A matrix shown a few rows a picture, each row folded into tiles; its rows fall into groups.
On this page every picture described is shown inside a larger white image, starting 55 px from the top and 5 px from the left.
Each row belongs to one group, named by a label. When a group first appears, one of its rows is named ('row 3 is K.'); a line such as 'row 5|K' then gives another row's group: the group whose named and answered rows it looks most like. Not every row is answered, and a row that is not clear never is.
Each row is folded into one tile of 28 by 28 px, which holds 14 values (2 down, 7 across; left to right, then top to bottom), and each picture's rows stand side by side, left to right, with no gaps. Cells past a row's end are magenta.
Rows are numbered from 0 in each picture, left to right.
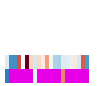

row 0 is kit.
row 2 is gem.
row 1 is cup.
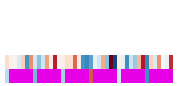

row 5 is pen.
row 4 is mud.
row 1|kit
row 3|gem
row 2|cup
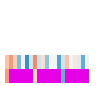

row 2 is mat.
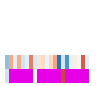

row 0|pen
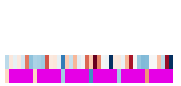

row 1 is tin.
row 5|gem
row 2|pen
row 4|cup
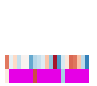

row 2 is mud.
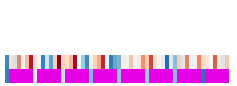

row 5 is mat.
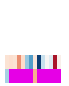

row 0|cup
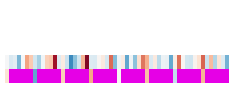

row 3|gem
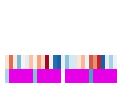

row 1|cup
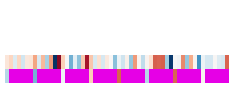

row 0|mud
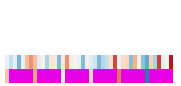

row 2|mat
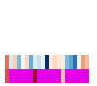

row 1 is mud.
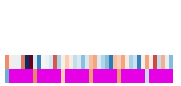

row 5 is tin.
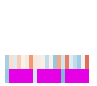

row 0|pen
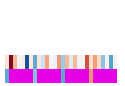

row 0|mat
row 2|pen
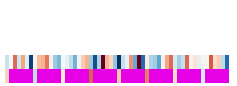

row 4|gem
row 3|tin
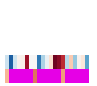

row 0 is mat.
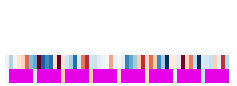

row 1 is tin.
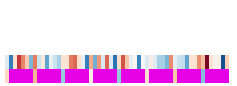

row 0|tin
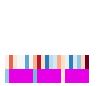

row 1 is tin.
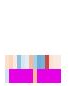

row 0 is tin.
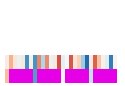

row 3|mat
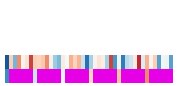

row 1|cup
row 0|pen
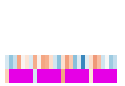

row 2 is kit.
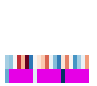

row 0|kit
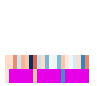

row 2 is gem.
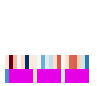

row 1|mud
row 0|mat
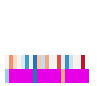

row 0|mat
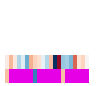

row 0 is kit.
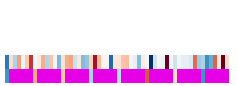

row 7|kit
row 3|mat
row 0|pen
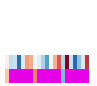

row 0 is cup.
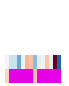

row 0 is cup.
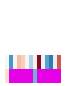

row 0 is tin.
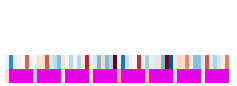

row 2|mud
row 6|cup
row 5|gem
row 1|cup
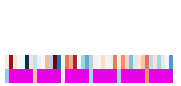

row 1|gem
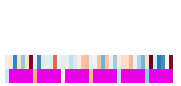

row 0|mud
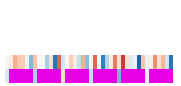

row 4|mat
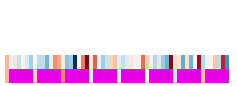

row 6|mud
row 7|gem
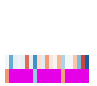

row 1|pen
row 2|gem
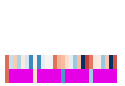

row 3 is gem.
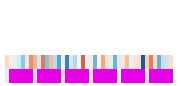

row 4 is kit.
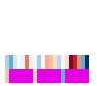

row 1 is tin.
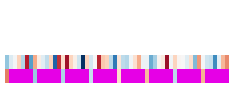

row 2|mat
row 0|gem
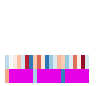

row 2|kit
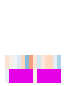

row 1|tin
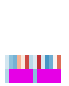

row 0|kit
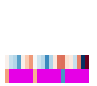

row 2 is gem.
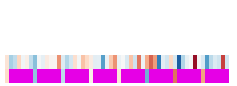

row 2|kit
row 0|tin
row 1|pen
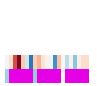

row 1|mat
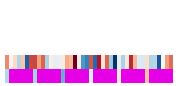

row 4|tin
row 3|tin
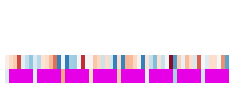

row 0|cup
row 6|pen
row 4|tin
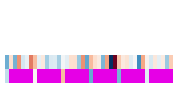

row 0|pen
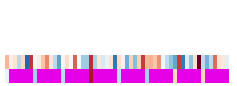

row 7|tin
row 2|cup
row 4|mud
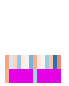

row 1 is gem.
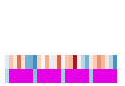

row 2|cup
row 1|pen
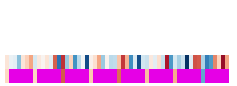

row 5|gem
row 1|gem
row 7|kit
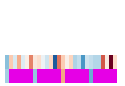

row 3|kit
